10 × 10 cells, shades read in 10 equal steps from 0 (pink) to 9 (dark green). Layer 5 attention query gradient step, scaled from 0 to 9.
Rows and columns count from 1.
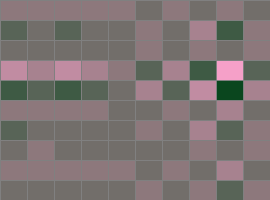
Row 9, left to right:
4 4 4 4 4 5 4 5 3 5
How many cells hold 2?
3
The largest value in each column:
7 6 7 6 5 6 6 7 9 6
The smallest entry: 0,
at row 4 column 9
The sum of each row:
43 50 47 36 54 43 48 47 42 48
